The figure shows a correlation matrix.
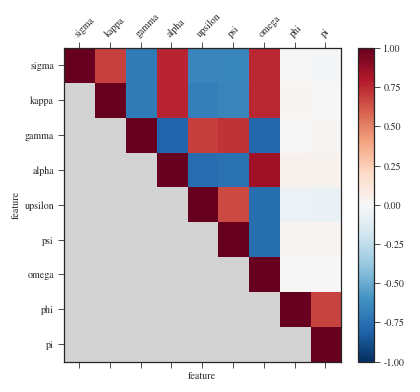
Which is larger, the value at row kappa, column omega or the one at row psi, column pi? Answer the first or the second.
the first
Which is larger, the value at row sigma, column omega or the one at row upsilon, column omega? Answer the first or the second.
the first
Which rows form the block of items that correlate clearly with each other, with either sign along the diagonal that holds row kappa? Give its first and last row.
sigma to omega
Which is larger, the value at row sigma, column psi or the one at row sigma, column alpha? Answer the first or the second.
the second
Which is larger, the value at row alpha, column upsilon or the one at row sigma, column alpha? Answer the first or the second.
the second
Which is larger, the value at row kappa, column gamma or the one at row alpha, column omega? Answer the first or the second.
the second
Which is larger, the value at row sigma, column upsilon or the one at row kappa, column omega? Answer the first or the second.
the second
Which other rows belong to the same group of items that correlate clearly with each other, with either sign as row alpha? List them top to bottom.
sigma, kappa, gamma, upsilon, psi, omega
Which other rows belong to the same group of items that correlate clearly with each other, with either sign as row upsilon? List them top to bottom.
sigma, kappa, gamma, alpha, psi, omega
